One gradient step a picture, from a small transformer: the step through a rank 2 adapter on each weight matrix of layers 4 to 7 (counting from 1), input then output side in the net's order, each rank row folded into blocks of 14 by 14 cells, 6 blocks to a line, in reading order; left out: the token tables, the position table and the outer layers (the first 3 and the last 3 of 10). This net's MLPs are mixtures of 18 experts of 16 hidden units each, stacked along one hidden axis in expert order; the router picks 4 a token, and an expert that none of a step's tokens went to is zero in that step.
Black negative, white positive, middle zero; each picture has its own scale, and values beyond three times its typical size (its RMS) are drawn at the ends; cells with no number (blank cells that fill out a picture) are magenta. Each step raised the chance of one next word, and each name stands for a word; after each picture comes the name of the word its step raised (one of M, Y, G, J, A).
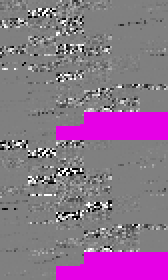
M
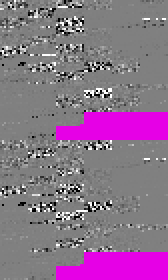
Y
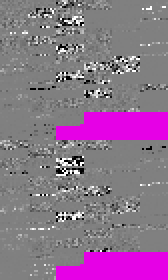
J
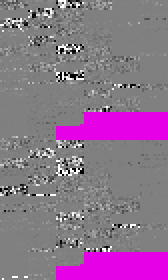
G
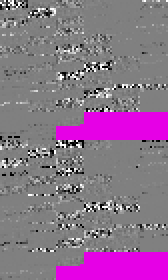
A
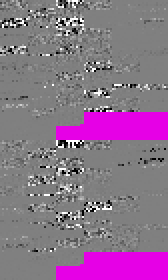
A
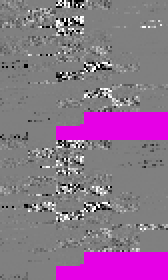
Y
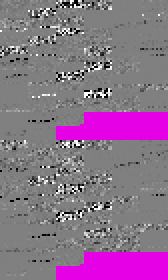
Y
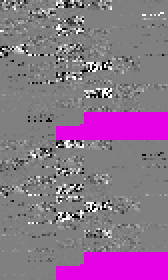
Y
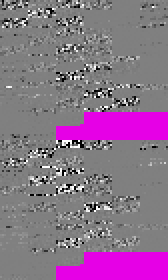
A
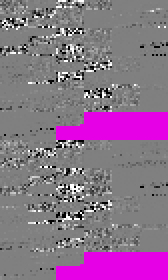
Y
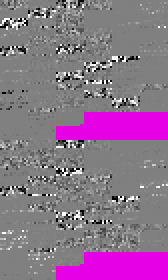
J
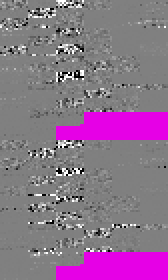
G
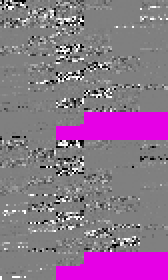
J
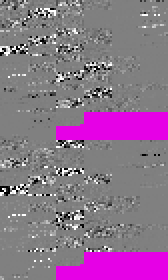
J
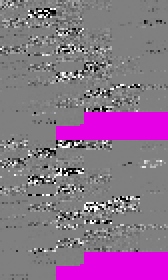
M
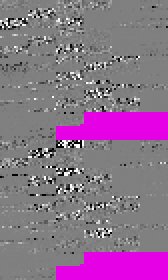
A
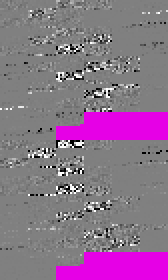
A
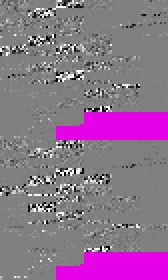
G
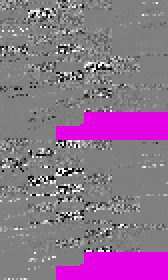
J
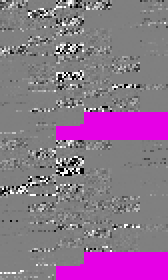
G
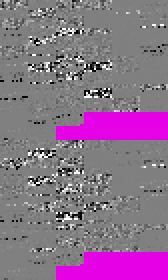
Y
